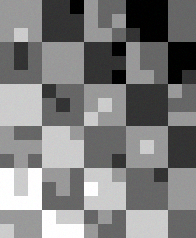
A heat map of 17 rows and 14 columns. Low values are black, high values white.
The ninth with the highest average is the bottom left. The ninth with the lowest average is the top right. A checkerboard runs through the table. There is an overall slope up to the bottom left.
